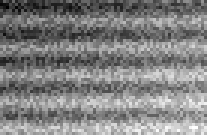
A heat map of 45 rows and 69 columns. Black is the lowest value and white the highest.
Odd rows or columns: none. Slope: up to the bottom right. Ninth with the highest average: bottom right. Stripes: horizontal, repeating 5 times. Ninth with the lowest average: top left.
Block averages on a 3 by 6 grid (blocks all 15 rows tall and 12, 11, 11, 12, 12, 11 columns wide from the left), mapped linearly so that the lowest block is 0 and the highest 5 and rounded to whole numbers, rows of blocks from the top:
0 0 1 1 2 2
2 2 2 3 3 4
3 3 4 4 5 5
